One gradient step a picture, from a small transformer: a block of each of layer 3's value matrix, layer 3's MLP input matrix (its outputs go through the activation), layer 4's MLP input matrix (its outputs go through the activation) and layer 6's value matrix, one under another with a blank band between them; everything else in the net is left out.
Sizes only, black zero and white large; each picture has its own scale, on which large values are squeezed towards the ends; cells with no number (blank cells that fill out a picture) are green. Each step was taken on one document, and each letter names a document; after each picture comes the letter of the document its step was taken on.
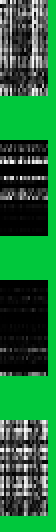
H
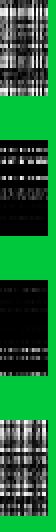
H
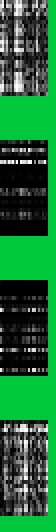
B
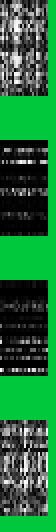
B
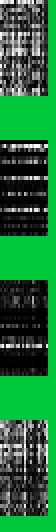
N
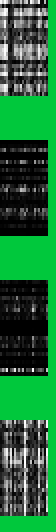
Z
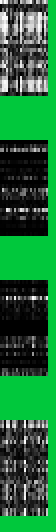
Z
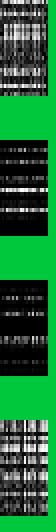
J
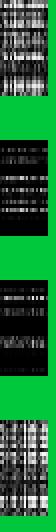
J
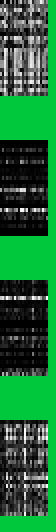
Z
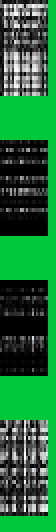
J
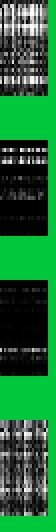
H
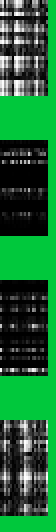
B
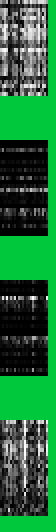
Z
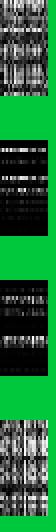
J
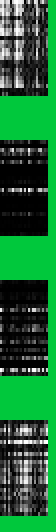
B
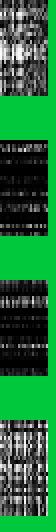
N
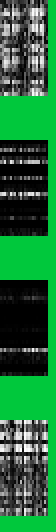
H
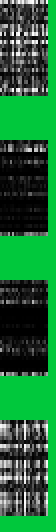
N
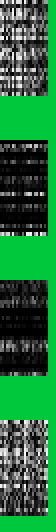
N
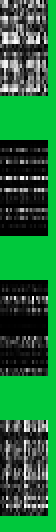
Z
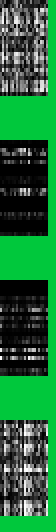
B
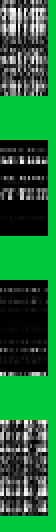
H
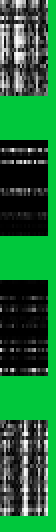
B
